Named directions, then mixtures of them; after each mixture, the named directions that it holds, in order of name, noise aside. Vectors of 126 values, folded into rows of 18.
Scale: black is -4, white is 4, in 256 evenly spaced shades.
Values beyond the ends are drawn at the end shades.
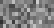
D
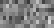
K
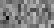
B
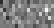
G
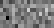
B, G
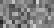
D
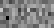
B, G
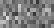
B, D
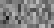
B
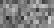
B, G, K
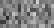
B, D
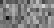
B, G, K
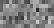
K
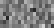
B, K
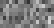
K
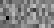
B, G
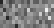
G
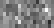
B, G, K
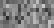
B, K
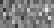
G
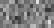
D, G, K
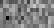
B, G, K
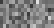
D, K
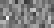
B, K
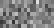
B, D
